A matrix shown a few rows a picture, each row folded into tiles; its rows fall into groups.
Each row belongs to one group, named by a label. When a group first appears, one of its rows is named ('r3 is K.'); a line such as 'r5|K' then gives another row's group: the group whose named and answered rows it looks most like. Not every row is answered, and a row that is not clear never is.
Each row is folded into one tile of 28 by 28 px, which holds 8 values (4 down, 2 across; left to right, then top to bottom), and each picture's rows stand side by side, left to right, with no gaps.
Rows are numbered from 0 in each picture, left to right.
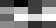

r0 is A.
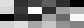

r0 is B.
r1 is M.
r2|A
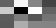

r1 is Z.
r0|M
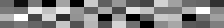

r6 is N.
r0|A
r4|N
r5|M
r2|Z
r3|N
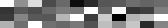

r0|B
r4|M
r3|M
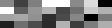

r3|Z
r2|B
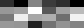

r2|A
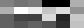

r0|N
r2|M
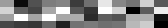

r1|A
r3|N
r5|N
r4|M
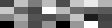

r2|M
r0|M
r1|N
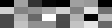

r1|A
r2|M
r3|Z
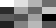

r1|N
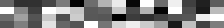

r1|A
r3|B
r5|B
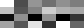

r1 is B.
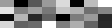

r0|Z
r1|M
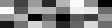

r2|N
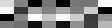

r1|A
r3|M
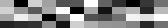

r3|B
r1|N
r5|A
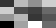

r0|M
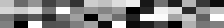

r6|M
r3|B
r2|Z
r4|B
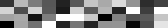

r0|M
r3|N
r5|A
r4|N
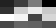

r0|A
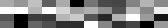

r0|N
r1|N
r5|N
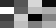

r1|Z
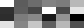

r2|N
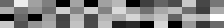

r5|A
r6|M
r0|B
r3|M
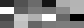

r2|N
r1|A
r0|M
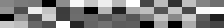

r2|B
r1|Z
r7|N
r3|N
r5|M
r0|B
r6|M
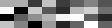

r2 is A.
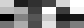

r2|N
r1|A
